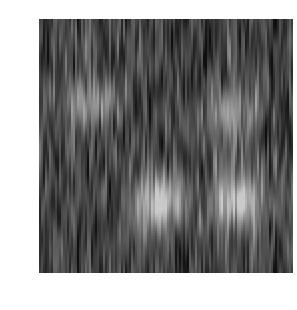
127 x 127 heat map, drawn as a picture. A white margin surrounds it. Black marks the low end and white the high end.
The halves do not mirror each other. There are four bumps. On average the colour sits 30% of the way up the scale.
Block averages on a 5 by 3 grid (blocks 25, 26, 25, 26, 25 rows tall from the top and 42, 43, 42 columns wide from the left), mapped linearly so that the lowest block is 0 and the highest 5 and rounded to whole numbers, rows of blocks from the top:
000 / 302 / 112 / 055 / 011
